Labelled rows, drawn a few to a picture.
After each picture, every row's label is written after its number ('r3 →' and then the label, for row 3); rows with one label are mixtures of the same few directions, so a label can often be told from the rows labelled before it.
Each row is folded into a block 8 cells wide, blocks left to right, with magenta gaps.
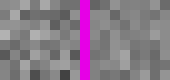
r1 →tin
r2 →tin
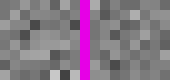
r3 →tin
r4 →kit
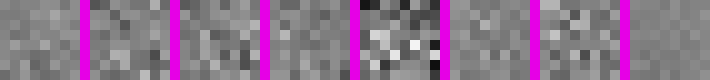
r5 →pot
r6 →tin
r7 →tin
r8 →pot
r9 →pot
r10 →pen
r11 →pen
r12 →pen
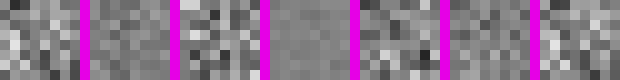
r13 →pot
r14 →kit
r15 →pen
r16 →kit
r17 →tin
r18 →pen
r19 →pot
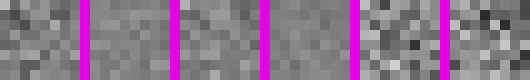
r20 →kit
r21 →kit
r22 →kit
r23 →pot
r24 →pot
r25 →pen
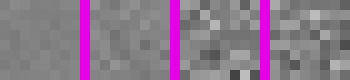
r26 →pot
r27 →pot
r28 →tin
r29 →kit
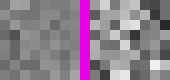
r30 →pot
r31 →kit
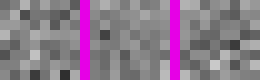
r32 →tin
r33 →pot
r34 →pot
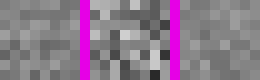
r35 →tin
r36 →tin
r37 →pot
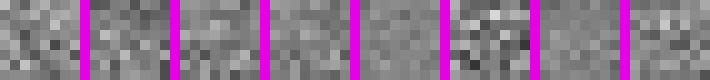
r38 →pot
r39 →pot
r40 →tin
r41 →tin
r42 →kit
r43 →kit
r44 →pot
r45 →pen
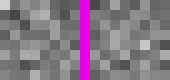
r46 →kit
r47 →pot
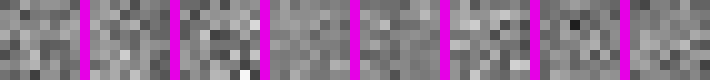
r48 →tin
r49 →pen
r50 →tin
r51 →kit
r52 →kit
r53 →kit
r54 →pen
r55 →pot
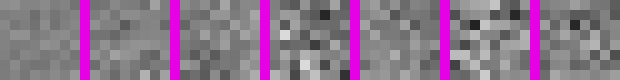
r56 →pen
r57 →tin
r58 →pen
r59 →pot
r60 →pen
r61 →kit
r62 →pen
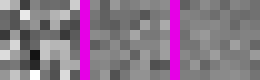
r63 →tin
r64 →kit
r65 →pot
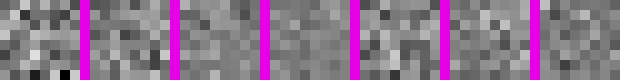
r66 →tin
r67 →tin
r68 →kit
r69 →kit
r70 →tin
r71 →pen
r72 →kit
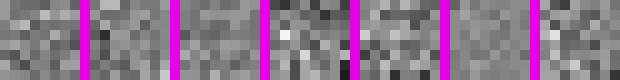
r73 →kit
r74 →pot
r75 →tin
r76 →pot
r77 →tin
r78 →kit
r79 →pot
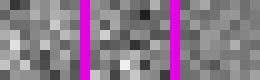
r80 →pot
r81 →pot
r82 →pot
